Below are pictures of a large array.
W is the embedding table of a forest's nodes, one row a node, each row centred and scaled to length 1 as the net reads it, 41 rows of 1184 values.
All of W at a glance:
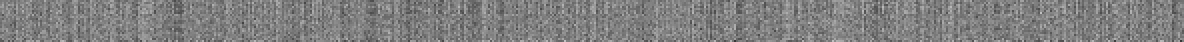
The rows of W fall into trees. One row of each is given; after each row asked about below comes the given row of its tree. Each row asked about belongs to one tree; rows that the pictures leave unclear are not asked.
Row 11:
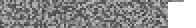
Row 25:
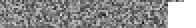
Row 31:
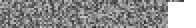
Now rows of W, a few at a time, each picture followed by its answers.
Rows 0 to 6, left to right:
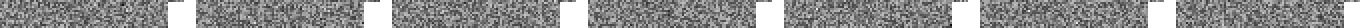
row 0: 11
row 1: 31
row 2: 25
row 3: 11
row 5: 11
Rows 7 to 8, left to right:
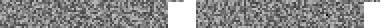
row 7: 11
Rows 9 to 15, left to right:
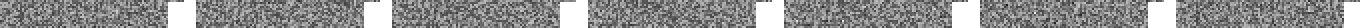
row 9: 31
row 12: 11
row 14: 25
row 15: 31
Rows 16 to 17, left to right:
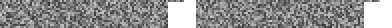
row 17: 25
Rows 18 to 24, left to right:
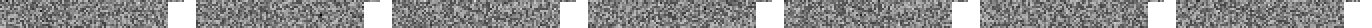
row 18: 25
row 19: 11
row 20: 31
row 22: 31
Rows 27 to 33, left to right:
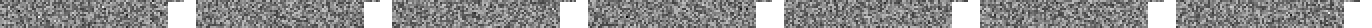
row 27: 25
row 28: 11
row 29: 11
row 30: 11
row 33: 31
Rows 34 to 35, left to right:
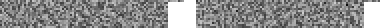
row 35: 25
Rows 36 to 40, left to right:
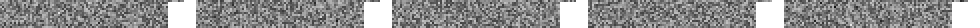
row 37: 31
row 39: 11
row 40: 31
